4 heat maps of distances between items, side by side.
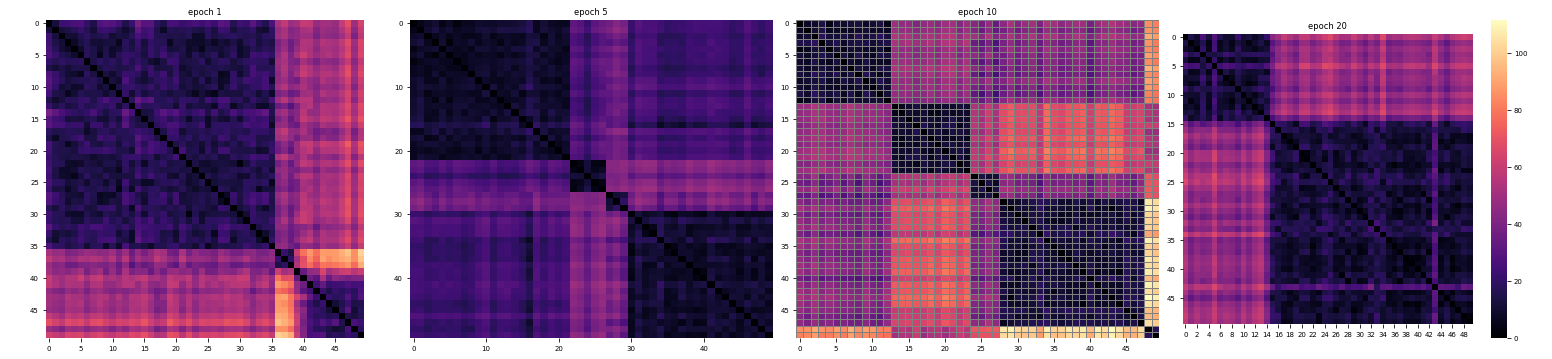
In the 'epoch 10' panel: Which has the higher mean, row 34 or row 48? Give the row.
48
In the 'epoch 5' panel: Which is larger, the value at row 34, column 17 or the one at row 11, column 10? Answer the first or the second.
the first
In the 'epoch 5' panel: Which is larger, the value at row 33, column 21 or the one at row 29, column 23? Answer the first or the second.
the second
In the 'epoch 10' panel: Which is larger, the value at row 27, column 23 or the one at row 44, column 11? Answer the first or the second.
the first
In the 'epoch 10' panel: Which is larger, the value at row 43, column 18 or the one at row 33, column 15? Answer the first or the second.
the first
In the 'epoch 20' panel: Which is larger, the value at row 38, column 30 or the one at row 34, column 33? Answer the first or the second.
the second
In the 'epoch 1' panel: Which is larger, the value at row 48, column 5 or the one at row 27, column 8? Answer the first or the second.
the first
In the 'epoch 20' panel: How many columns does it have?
50
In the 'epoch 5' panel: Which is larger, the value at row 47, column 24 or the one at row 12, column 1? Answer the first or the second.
the first
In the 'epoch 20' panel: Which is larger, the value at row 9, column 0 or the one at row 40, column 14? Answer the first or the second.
the second
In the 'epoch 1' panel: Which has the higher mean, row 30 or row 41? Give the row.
41
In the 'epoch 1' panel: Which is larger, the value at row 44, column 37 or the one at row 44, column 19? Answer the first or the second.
the first
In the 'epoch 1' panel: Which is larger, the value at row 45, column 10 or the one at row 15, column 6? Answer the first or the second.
the first
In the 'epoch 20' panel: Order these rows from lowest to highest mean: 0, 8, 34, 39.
39, 34, 8, 0
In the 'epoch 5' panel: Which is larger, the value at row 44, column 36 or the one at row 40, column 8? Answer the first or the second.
the second
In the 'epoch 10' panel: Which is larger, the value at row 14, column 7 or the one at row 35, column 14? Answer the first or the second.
the second
